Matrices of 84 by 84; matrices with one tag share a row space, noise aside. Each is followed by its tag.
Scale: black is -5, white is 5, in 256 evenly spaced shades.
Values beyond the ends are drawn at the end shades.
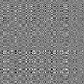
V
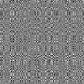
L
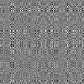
L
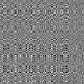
V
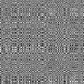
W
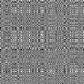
W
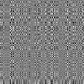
L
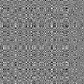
V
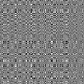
V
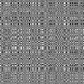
W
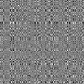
L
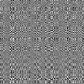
L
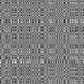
W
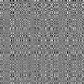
L
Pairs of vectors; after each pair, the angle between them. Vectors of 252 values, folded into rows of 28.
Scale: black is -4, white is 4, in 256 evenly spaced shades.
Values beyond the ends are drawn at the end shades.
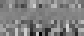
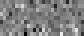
partly opposed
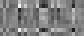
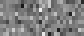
orthogonal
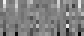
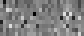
partly opposed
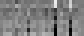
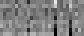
nearly parallel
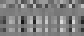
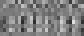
nearly parallel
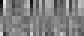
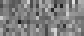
partly aligned
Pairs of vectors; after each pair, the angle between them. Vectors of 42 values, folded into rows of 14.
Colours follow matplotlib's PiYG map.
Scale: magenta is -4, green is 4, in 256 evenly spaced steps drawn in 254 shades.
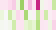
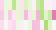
partly opposed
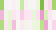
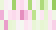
partly aligned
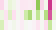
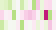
partly opposed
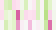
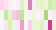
partly aligned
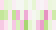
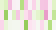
partly aligned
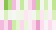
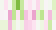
orthogonal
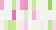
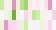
nearly opposite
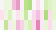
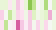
partly aligned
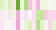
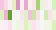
partly opposed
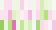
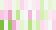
nearly parallel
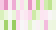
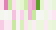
partly aligned
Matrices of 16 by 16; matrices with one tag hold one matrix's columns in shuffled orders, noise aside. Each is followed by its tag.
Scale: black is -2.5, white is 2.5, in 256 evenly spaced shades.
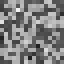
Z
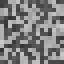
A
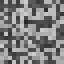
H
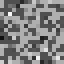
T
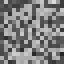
H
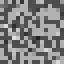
H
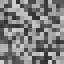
T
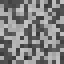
A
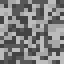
A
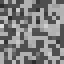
A
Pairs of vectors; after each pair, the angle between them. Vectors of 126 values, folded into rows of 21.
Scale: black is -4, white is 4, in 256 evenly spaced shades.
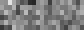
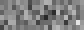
orthogonal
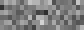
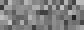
partly aligned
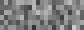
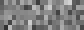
partly aligned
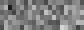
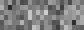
partly aligned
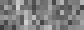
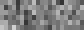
nearly opposite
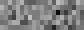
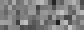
partly opposed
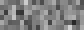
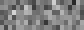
orthogonal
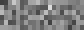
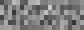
nearly parallel
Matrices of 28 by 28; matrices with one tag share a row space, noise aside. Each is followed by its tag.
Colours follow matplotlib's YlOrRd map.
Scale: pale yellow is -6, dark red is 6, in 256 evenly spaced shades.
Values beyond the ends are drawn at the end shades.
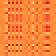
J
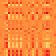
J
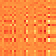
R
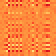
J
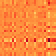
R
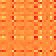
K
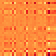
R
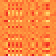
J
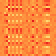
J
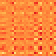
K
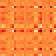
K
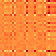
R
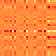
R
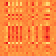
J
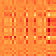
R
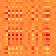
J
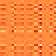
K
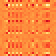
J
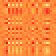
J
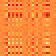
J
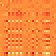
J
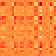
K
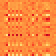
J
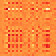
J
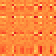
K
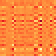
K
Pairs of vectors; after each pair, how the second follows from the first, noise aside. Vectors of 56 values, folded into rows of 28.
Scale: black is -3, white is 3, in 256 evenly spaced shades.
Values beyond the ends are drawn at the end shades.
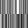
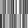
sign-scrambled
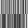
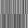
shrunk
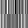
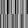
sign-scrambled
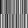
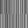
shrunk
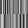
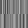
shrunk
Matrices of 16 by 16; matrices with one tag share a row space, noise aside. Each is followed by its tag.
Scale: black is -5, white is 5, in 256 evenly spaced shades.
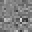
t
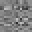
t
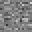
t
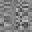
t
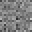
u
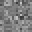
t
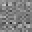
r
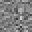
t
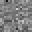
t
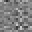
t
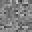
t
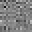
u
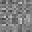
r
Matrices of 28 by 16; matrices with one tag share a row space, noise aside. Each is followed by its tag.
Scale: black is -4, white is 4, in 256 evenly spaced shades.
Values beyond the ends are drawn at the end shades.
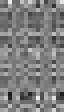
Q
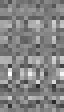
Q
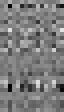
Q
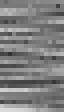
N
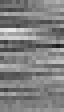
N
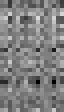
Q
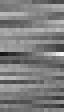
N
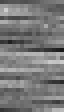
N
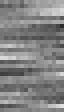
N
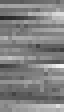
N
